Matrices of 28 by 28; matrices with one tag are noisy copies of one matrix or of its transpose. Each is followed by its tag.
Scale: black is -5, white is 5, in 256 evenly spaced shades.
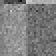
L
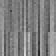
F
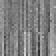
F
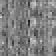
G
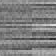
F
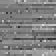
F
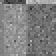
L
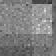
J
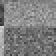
L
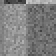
L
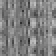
G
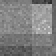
J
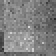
J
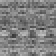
G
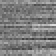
F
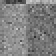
L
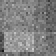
J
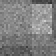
J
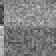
L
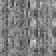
G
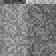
L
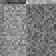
L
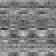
G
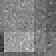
J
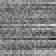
F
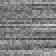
F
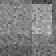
J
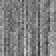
F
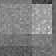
J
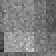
J
